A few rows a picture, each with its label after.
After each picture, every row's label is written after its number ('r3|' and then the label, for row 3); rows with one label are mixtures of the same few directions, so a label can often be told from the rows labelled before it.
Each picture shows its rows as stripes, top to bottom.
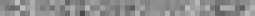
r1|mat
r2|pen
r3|mat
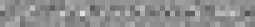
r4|mat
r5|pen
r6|mat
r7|mat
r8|pen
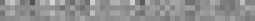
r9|pen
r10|mat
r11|pen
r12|mat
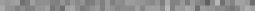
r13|pen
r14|mat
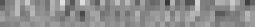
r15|mat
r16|mat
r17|mat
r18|mat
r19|pen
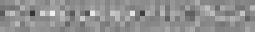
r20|mat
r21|pen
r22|pen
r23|mat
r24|mat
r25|mat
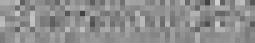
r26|pen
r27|mat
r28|mat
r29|pen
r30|pen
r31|mat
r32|mat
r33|mat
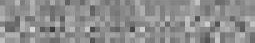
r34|mat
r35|pen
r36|pen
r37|mat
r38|pen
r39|pen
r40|pen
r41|pen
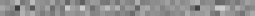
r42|mat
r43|mat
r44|pen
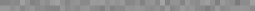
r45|pen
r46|pen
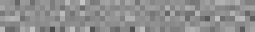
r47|mat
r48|mat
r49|mat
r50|pen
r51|pen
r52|pen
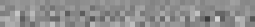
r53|mat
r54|pen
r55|mat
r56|pen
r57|pen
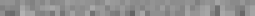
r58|mat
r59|pen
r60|pen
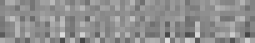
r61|pen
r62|mat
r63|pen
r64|pen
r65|mat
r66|mat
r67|mat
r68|mat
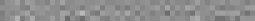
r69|mat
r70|mat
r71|mat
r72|mat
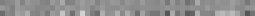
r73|mat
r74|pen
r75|mat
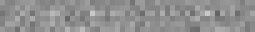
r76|pen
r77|mat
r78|pen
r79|mat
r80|pen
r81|mat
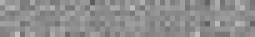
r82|pen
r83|pen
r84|pen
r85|mat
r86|pen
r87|mat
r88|mat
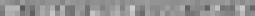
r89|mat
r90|pen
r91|pen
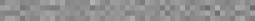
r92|pen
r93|pen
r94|pen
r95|pen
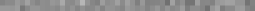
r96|mat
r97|pen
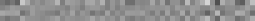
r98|pen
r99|mat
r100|pen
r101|pen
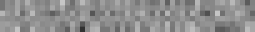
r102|mat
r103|mat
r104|pen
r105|mat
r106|mat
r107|mat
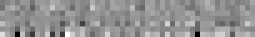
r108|pen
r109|pen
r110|mat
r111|mat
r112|mat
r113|mat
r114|mat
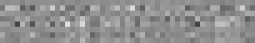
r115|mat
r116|pen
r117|mat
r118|mat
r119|mat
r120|mat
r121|pen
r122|mat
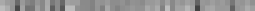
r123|mat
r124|mat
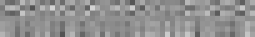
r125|pen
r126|pen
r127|pen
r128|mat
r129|mat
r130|mat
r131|mat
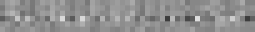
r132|pen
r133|pen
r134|pen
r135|mat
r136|mat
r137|pen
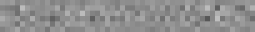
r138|mat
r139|pen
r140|mat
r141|pen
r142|mat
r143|mat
